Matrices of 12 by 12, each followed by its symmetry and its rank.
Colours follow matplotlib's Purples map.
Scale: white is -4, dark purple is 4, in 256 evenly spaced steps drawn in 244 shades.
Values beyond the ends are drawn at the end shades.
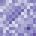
symmetric, full rank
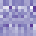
neither, rank two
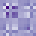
symmetric, rank two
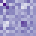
symmetric, rank two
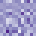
neither, rank two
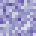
symmetric, full rank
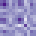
symmetric, rank two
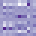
neither, rank two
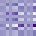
neither, rank one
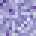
symmetric, full rank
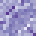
symmetric, full rank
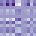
neither, rank one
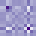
symmetric, rank two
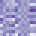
neither, rank two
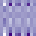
neither, rank one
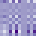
neither, rank one
